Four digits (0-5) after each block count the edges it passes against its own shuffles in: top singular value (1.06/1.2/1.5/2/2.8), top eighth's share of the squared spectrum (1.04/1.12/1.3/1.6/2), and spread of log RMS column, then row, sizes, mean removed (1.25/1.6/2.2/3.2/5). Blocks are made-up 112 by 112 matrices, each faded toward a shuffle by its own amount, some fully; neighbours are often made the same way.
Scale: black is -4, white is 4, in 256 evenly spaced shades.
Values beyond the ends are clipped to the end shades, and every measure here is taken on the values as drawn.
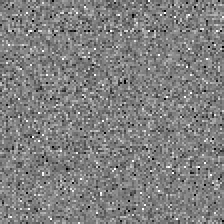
1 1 0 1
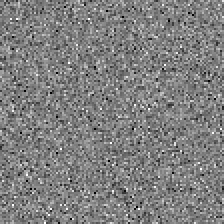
3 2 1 1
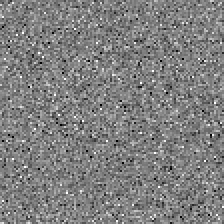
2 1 0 1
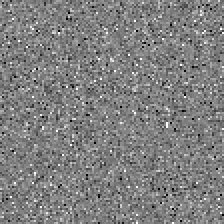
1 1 0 0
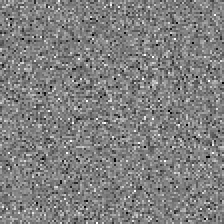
2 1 0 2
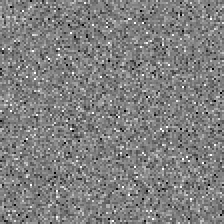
0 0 0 0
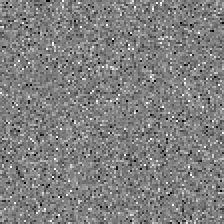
0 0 0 0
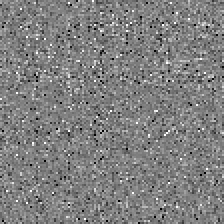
1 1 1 2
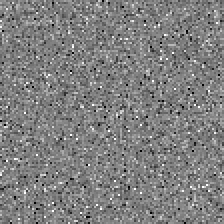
0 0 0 0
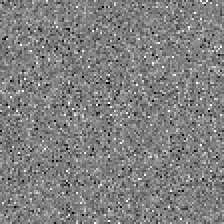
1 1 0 1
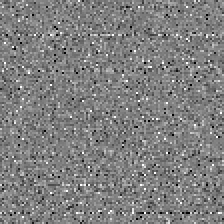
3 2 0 2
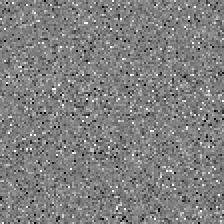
2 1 0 1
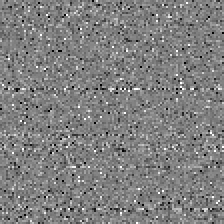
2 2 0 2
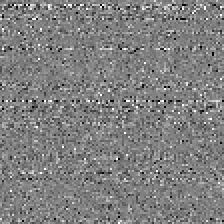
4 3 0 3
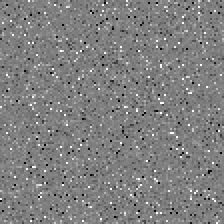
0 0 0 0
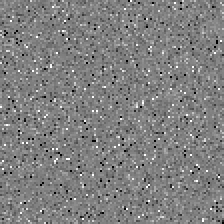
0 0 0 0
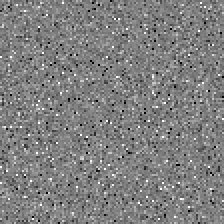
0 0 0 0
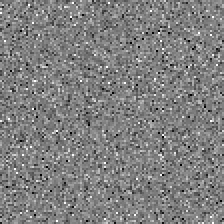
1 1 1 0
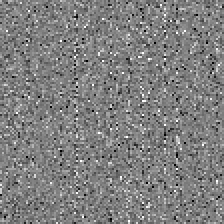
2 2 3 0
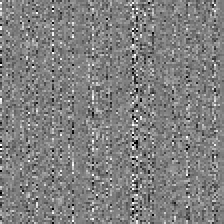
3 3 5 0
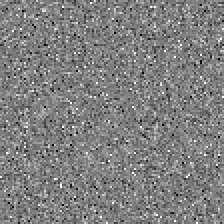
0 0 1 0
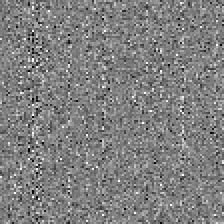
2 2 3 0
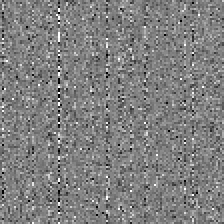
3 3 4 0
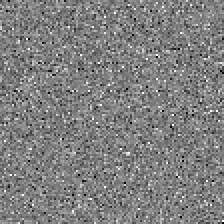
0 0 0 1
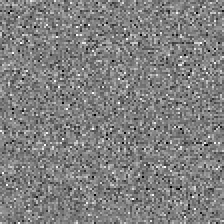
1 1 0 2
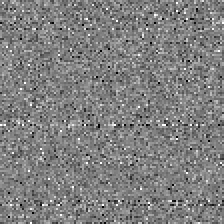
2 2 0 2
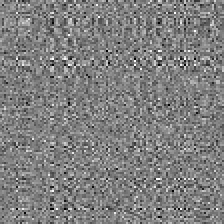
5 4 3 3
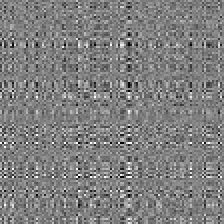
5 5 4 4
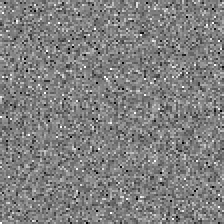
3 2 0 0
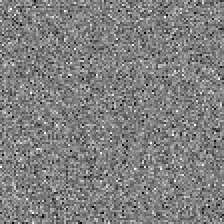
3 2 1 0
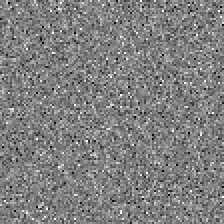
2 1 0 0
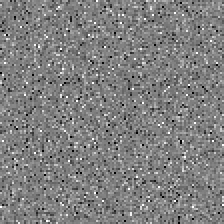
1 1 0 0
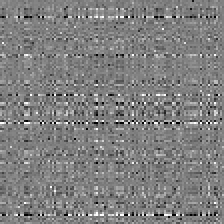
5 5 3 4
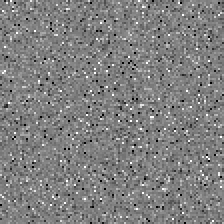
2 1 0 0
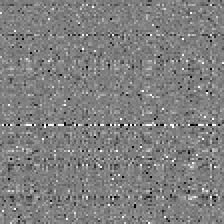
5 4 2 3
